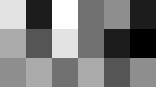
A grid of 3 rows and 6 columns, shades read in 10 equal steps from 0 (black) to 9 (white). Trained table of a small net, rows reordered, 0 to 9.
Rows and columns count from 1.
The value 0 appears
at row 2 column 6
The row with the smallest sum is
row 2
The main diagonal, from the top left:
8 3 4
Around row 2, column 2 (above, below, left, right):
1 6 6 8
